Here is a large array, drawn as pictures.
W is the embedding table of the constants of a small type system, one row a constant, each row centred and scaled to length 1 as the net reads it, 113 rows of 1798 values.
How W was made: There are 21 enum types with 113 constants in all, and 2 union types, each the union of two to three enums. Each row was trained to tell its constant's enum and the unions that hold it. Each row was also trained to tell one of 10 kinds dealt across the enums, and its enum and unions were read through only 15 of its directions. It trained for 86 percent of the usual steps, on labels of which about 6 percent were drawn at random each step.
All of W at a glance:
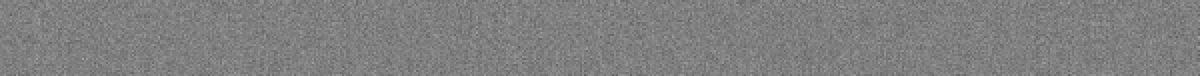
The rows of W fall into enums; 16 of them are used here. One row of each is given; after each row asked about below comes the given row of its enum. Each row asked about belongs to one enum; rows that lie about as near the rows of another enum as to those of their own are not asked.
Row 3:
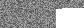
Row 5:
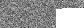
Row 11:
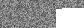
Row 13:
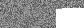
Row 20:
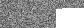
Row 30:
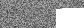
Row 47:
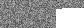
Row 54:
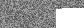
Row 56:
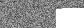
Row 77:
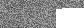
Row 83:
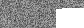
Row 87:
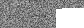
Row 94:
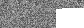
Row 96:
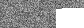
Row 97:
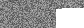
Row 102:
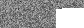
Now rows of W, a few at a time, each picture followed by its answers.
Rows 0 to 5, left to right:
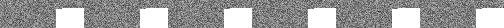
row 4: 11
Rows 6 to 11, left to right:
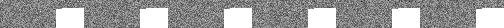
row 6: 54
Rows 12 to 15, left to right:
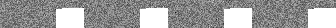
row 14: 5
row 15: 11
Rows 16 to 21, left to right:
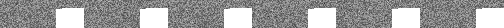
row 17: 96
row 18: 87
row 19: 54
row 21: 47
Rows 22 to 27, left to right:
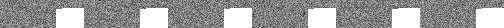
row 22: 11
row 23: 47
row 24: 30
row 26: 47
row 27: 13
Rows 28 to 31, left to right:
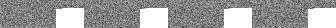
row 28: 5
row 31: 54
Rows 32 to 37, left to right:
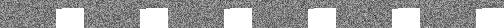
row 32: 11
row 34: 5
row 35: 13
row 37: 13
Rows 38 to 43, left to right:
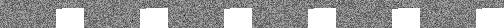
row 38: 47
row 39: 30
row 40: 96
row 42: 83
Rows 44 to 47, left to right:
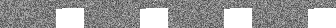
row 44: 13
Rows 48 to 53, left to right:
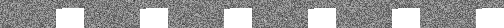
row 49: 102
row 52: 5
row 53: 13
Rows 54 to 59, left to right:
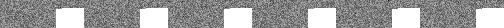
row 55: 13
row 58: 11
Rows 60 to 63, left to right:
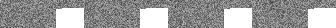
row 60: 54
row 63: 3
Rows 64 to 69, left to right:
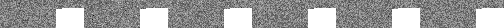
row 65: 77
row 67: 102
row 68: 97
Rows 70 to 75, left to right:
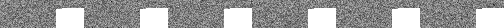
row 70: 56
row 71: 11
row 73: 87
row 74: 54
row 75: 54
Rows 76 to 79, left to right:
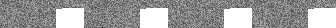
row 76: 83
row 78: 47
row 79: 83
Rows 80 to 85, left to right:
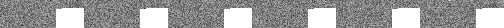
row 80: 30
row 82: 47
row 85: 5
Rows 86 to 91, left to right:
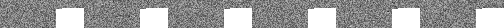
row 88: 87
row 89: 102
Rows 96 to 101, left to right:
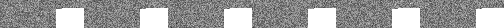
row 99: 30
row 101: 30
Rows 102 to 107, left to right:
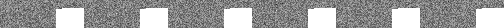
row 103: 97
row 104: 96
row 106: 96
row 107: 30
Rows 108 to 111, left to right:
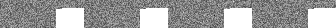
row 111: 5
